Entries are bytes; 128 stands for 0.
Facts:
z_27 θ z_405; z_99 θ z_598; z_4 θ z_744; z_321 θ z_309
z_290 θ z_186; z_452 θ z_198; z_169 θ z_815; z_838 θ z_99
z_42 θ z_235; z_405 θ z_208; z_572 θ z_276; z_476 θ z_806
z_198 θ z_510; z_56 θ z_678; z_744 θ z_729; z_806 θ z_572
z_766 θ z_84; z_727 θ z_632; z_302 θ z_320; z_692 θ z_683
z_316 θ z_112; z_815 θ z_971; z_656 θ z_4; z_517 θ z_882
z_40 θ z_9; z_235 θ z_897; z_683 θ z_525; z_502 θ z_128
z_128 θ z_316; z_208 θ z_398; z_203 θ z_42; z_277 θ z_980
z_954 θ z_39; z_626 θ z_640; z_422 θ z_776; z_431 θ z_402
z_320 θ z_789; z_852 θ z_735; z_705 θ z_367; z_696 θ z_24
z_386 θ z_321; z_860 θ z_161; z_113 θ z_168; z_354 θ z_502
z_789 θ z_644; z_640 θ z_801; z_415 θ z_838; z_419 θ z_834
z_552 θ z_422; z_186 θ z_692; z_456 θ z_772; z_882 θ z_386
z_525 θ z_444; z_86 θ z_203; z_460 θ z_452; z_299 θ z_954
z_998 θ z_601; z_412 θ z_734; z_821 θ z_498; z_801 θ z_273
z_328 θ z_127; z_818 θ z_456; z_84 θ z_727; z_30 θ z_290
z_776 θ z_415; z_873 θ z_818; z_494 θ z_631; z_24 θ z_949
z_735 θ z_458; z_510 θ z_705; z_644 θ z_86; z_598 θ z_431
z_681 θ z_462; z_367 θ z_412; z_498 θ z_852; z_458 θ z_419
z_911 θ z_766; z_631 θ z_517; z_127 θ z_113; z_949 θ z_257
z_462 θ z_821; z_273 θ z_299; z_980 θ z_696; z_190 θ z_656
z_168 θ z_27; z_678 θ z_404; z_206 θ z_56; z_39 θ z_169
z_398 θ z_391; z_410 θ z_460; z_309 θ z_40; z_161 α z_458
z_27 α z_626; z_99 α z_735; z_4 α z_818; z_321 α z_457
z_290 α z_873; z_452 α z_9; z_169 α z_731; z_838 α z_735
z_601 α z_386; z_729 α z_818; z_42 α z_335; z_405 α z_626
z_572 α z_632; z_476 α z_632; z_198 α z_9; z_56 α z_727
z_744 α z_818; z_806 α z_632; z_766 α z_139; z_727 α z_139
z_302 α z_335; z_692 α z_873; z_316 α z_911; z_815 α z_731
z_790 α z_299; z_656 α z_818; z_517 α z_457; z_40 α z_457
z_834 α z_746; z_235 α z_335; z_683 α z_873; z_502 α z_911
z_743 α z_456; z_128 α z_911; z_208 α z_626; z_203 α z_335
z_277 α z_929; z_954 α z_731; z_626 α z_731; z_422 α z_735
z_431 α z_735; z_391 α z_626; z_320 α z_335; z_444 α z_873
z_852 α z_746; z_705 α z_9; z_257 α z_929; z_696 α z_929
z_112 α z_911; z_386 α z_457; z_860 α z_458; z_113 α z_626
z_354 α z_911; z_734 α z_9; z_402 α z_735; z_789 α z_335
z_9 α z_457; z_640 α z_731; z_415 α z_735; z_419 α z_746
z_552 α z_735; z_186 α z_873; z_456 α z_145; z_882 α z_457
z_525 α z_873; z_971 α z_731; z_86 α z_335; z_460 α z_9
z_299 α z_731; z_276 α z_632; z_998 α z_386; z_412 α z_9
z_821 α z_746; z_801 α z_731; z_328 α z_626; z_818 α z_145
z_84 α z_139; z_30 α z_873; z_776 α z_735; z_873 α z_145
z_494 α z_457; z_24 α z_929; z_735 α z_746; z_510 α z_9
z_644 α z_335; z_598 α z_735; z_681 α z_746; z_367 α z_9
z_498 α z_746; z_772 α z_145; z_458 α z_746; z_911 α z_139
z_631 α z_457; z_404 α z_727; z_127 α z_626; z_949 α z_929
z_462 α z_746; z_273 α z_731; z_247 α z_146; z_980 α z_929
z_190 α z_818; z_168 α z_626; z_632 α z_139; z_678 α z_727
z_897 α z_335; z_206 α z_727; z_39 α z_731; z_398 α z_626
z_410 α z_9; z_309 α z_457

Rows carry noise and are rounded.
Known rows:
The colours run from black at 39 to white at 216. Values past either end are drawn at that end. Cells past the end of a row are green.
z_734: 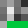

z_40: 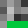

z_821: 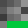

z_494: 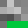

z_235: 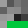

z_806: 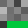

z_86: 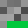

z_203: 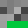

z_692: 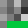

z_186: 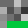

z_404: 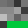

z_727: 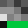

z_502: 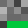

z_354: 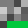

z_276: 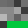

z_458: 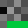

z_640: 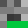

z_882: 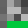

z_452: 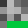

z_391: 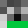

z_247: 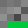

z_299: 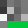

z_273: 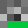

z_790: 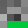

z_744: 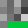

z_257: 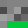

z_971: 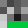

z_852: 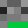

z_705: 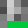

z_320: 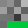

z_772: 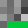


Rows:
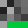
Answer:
z_402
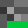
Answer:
z_746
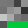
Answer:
z_112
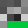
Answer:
z_168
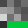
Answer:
z_139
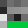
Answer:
z_208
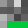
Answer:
z_444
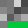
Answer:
z_145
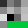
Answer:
z_626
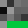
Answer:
z_431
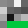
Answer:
z_873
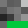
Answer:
z_422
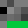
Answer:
z_598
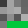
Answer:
z_517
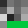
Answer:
z_731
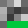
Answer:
z_818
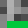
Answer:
z_309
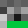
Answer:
z_169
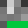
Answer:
z_457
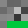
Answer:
z_644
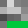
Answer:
z_410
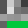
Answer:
z_386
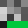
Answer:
z_911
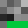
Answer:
z_552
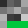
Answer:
z_113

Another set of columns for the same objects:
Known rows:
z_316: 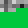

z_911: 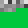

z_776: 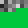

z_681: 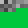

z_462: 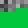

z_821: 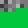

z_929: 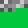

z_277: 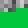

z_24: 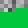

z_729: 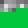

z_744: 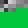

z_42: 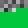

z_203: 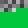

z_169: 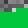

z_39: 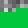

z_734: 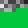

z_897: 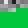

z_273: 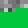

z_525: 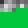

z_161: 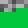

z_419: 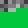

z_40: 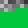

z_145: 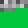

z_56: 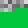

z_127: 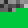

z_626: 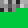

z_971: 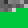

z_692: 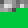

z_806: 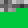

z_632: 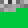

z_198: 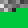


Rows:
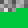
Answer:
z_257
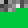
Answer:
z_838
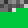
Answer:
z_398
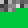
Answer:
z_415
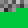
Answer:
z_789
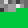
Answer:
z_458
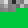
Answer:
z_302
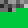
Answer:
z_113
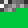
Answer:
z_9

